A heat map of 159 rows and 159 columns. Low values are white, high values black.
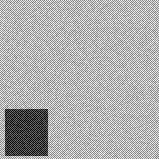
The ninth with the highest average is the bottom left. Overall the values sit about 30% of the way up the scale. In the bottom left lies a patch that is higher than the rest.
